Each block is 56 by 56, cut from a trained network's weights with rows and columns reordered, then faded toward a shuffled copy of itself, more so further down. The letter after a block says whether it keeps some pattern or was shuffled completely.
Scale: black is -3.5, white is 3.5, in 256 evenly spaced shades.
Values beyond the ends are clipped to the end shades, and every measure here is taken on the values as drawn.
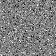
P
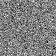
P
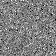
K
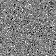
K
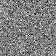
P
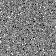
P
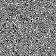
K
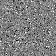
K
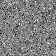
P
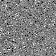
K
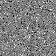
K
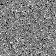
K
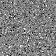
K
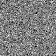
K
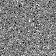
P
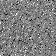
P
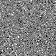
K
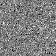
P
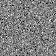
P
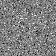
P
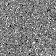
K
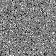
P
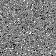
P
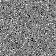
P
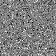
K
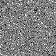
K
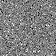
P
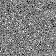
P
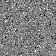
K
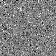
K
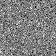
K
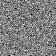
K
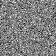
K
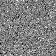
K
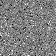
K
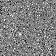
K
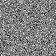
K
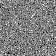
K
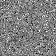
P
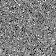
K
